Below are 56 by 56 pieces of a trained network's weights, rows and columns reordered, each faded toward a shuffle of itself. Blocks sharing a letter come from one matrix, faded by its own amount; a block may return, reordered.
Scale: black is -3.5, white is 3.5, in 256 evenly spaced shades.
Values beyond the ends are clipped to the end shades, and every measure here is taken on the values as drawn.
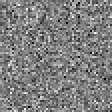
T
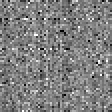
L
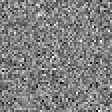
T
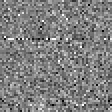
T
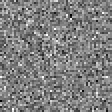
T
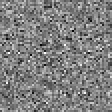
T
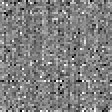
L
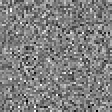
T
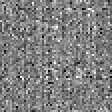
L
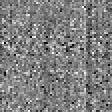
L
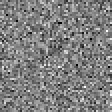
T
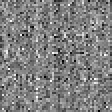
L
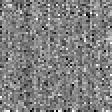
L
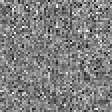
T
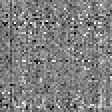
L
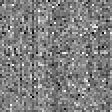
L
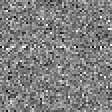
T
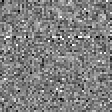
T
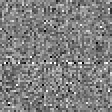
T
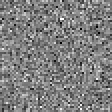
T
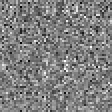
T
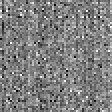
L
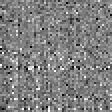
L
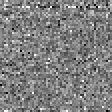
T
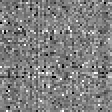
L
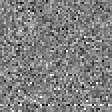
T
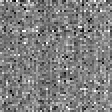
L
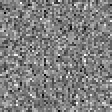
T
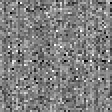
L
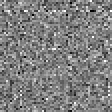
T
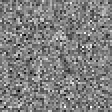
T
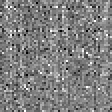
L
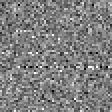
T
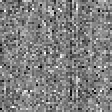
L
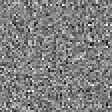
T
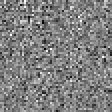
T
